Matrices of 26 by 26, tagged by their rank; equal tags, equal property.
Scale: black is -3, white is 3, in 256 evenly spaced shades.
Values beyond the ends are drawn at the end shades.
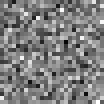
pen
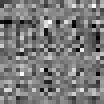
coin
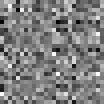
coin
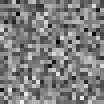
pen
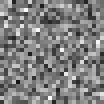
pen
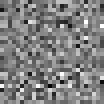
coin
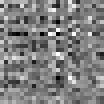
coin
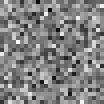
pen
